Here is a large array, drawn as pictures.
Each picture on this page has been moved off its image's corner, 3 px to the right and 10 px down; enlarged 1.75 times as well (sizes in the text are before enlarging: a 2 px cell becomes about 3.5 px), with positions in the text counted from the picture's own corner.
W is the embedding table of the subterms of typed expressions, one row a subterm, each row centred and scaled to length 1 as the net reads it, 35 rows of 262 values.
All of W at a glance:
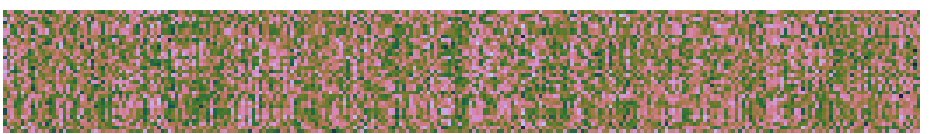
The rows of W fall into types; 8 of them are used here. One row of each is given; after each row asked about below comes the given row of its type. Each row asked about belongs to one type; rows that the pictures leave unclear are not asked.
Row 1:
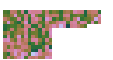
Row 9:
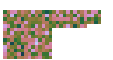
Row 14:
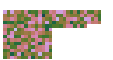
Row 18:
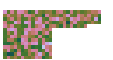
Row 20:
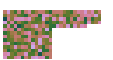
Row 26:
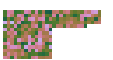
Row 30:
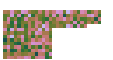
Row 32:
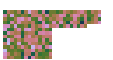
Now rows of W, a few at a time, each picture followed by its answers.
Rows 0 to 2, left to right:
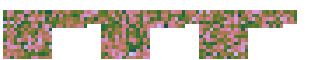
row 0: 26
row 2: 14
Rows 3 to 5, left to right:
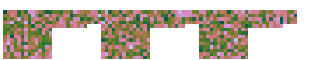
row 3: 1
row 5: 20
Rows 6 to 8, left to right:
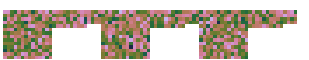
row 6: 20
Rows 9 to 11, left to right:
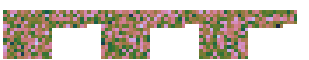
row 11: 18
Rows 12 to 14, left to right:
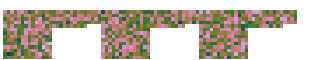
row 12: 18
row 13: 9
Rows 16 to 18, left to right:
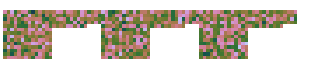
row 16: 30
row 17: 26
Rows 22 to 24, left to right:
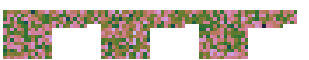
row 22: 30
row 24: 1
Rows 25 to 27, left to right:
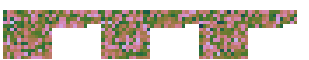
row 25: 1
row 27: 26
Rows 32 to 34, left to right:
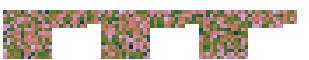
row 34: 20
